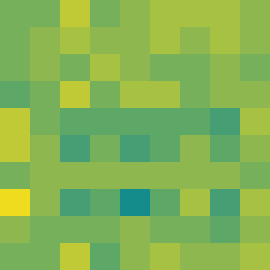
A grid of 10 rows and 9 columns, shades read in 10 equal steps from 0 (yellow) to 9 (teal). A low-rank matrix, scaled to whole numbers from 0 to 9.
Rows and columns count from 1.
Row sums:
34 34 40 37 47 45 38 45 43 36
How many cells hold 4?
29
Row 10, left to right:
5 5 2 6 4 3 4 4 3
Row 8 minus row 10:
-5 -1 5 0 5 3 -1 3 0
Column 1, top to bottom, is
5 5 5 6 2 2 5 0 4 5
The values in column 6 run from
3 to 6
